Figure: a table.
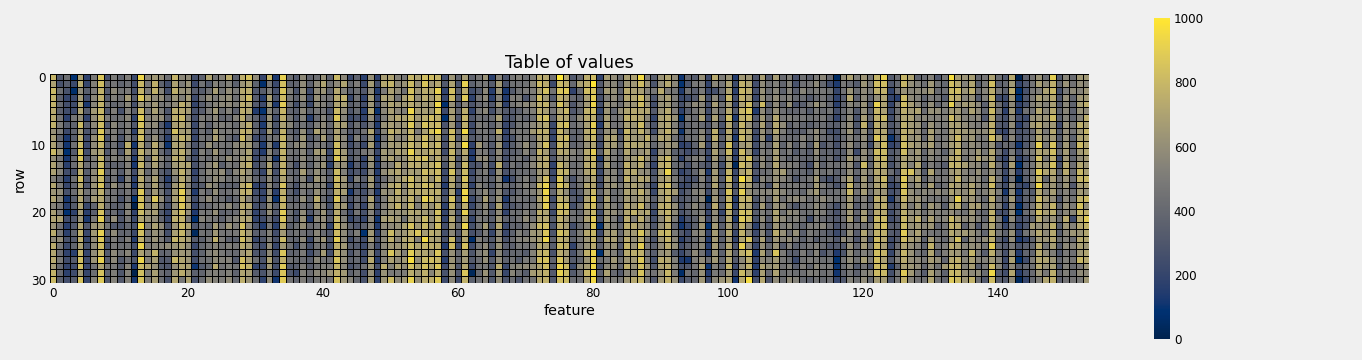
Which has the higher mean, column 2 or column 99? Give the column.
99
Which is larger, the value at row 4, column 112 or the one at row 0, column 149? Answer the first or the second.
the first
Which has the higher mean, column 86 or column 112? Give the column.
86
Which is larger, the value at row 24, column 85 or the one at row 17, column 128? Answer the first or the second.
the first
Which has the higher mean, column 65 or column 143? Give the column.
65
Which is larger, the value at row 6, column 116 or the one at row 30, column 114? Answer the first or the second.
the second
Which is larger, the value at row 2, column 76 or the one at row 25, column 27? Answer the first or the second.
the first
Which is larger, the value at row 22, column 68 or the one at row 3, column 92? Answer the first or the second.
the second
